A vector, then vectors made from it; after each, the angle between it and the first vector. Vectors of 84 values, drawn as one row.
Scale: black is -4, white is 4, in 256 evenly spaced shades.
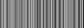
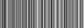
nearly opposite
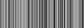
orthogonal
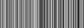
partly aligned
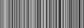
partly aligned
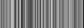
partly aligned
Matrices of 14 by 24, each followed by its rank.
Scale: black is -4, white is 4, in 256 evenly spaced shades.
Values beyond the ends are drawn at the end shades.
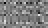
three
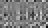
three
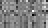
three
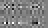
two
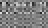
two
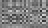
two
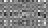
two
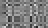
two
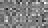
three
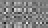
two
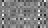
two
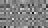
three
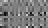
two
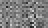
three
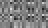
two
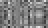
three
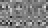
three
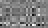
two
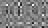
three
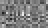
three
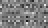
three
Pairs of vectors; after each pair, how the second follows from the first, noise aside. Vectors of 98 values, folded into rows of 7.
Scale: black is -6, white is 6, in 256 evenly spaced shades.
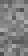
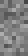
reversed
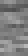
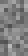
shuffled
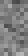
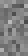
shuffled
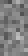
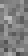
reversed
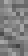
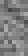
reversed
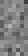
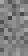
shuffled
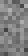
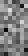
scaled up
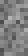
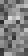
scaled up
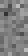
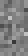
shuffled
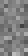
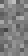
reversed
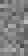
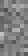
reversed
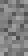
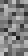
scaled up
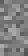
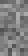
shuffled
